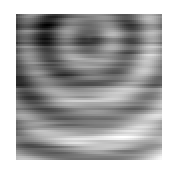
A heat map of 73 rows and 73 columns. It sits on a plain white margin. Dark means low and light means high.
No lone cell stands out from its neighbours. Values rise toward the bottom right. The histogram is bell-shaped. The ninth with the highest average is the bottom right. The ninth with the lowest average is the top left. Rings spread out from the top middle.
